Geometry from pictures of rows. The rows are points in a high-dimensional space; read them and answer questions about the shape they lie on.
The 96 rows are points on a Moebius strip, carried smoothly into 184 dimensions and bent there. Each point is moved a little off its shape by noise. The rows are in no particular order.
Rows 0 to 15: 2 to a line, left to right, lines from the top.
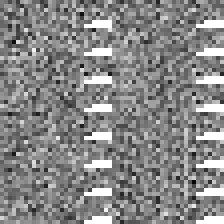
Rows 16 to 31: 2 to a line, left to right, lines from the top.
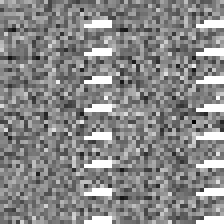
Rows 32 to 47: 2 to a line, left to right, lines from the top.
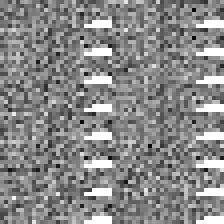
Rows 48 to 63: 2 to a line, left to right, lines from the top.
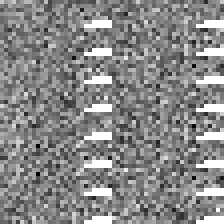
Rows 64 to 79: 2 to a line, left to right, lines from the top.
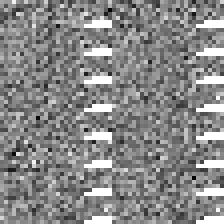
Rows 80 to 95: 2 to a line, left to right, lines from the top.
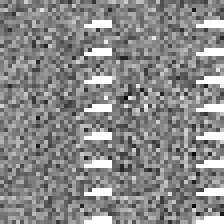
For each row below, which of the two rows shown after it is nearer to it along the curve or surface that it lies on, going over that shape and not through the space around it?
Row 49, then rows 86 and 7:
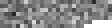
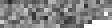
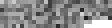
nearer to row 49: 7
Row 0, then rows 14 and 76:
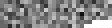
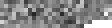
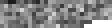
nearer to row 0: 76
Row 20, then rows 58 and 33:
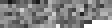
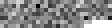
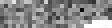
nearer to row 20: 58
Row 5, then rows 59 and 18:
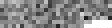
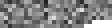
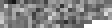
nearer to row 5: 18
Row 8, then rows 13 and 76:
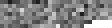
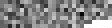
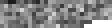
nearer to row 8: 76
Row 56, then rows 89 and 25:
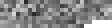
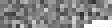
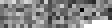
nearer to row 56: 25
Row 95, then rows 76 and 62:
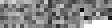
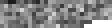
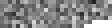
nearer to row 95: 62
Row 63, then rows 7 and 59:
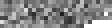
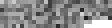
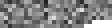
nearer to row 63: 59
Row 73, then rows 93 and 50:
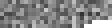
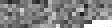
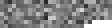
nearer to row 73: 50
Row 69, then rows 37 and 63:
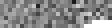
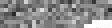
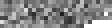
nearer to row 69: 63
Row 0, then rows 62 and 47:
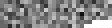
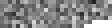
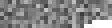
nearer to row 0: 47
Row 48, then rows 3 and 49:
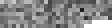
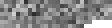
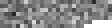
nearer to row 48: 49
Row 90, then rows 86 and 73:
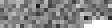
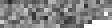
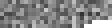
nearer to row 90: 86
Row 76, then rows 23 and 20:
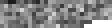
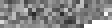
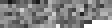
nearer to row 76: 20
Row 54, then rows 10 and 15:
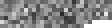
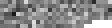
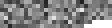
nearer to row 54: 15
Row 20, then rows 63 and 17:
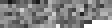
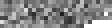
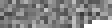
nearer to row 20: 63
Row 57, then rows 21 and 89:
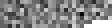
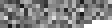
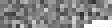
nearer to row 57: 21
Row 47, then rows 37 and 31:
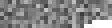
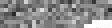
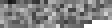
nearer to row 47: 37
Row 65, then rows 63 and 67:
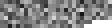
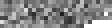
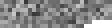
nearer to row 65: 63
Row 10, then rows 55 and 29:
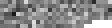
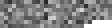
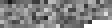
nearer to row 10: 55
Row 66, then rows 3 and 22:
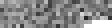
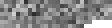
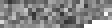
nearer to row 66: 3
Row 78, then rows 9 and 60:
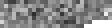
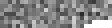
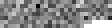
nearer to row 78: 60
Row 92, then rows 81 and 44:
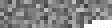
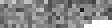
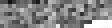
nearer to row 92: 44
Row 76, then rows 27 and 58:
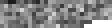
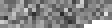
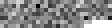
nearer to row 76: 27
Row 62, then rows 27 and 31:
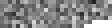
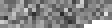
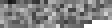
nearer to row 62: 31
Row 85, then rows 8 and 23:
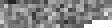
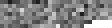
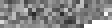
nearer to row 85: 23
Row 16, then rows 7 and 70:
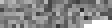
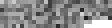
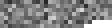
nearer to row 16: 7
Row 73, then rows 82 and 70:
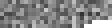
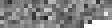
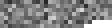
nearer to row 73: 70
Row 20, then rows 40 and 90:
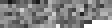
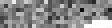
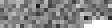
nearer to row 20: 90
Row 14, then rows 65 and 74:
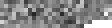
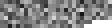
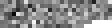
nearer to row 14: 65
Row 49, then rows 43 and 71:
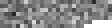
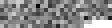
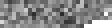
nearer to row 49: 43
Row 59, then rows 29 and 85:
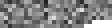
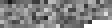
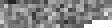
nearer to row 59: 29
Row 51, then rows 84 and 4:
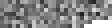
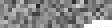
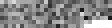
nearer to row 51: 4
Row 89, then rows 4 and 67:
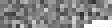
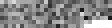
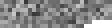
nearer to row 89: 4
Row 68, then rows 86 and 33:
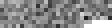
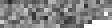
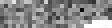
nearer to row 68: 33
